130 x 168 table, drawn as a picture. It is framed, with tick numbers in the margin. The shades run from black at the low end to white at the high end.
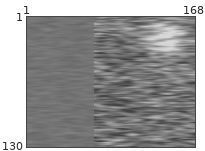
Seam: vertical, 40% of the way across, the left part calmer. Mirror symmetry: none. Bumps: one, in the top right. Ninth with the highest average: top right.
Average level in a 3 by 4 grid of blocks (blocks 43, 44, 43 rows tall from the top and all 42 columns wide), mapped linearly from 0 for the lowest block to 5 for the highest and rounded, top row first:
0 0 1 5 | 0 0 0 1 | 0 0 0 0
